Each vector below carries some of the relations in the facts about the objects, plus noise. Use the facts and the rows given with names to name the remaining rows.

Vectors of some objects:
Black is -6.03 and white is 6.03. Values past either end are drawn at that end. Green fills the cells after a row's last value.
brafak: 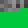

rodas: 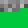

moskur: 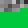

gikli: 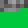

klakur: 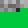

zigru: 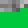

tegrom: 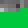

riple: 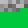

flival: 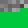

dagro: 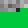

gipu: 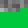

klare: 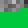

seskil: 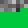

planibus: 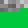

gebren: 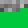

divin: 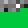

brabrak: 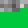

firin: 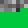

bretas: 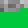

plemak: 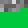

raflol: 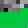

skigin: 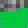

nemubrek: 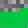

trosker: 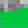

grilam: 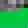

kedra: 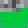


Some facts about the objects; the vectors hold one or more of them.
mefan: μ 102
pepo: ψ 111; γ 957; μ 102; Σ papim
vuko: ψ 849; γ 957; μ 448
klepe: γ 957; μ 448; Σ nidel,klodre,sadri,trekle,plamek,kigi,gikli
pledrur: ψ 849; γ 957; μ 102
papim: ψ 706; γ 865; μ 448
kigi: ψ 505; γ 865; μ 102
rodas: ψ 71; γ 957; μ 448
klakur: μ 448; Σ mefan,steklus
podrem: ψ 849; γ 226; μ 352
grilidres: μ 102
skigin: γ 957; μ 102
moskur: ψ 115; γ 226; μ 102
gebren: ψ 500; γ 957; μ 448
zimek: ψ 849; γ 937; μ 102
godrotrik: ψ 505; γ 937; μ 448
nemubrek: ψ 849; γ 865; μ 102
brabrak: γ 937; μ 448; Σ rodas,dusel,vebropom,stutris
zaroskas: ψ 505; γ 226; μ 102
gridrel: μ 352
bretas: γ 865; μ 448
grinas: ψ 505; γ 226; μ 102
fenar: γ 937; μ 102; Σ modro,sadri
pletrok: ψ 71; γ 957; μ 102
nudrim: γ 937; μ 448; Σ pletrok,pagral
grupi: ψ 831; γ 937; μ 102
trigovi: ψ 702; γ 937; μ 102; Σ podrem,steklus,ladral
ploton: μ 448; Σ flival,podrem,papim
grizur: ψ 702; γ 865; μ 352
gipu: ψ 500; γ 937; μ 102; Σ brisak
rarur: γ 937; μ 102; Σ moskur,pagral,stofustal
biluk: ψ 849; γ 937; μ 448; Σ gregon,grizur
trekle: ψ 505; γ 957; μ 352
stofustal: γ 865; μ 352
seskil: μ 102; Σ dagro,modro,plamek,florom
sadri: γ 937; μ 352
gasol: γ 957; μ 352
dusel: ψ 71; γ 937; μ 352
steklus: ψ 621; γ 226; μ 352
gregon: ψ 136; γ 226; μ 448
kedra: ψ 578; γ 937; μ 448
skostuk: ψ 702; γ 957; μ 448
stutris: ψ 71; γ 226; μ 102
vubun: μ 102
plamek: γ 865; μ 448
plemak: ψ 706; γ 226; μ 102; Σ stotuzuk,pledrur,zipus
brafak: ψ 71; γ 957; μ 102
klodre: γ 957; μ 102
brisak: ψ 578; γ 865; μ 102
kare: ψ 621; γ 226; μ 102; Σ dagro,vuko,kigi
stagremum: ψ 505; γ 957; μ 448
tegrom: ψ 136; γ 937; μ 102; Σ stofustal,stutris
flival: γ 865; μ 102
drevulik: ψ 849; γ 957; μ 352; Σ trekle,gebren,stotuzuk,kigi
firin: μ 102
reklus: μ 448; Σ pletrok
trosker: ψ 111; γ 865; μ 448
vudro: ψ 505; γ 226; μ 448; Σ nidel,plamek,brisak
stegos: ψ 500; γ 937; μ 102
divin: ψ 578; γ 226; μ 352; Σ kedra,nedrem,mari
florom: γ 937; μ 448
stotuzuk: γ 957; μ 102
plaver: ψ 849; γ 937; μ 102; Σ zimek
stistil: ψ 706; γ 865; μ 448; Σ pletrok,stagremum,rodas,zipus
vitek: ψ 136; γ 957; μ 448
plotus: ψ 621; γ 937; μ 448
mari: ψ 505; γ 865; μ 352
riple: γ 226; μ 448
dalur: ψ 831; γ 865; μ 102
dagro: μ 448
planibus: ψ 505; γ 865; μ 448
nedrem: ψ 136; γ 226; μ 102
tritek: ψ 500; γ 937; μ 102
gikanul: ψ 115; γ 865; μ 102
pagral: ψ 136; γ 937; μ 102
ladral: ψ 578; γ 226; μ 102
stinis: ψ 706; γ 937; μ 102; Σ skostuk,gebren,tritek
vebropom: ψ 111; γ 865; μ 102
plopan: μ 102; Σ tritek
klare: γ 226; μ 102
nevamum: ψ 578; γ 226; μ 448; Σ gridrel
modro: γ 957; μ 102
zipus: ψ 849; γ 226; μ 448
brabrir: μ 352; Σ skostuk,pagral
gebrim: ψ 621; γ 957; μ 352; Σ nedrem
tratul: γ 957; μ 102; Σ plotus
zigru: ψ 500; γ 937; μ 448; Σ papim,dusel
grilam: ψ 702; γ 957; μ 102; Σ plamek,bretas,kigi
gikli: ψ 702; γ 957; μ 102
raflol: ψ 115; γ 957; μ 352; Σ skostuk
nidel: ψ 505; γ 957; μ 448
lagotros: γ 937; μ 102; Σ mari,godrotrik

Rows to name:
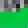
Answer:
zimek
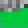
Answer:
vitek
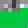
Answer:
plotus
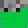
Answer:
brabrir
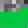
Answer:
ladral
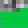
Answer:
godrotrik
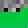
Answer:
gridrel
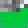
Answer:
biluk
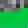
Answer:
pepo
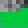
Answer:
nedrem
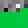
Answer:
steklus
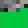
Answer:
gasol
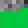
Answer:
stutris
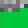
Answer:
klepe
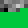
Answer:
trekle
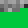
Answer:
skostuk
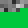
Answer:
sadri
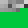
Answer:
gregon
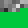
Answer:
stofustal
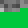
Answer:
stinis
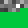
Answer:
mari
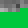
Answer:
pagral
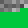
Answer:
brisak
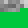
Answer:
papim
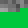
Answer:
grupi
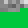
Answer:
stistil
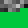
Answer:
gebrim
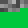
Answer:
tratul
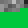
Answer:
kare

